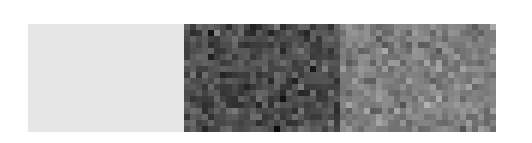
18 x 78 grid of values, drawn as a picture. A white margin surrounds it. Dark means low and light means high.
It is made of 1 by 3 panels. Panel 1,1: very high, flat. Panel 1,2: low, fine-grained. Panel 1,3: middling, fine-grained.
